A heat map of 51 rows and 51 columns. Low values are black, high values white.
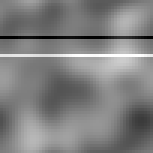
A few values lie far out on both sides of the bulk. Rows 13 and 19 differ from the rows beside them. The ninth with the highest average is the middle right. There is no overall slope.
